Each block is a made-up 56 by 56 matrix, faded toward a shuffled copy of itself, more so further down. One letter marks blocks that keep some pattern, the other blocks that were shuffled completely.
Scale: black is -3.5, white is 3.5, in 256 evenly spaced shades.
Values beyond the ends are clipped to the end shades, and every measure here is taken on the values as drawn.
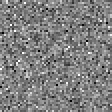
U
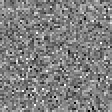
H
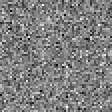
H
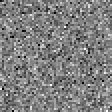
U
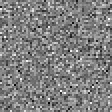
U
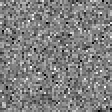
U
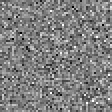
U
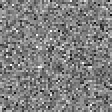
H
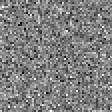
U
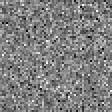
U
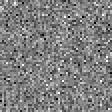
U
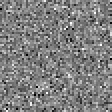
H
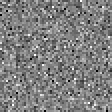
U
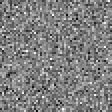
H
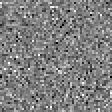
U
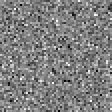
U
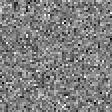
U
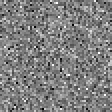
H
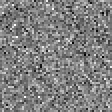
H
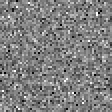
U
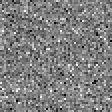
H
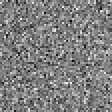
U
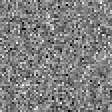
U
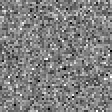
H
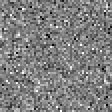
H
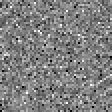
H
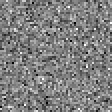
U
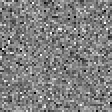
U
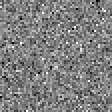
H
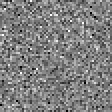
H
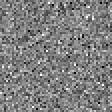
H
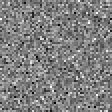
H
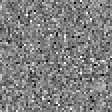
H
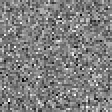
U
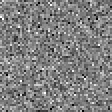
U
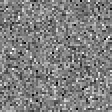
H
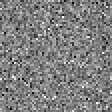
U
